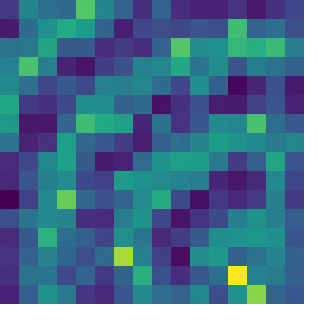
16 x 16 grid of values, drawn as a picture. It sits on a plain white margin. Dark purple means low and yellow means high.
The ninth with the highest average is the bottom right. The halves do not mirror each other. Rings spread out from the bottom right.
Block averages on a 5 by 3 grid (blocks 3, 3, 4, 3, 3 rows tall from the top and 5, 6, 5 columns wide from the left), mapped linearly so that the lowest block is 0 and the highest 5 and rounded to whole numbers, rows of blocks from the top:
4 1 3
2 3 0
2 3 3
3 1 3
2 3 5
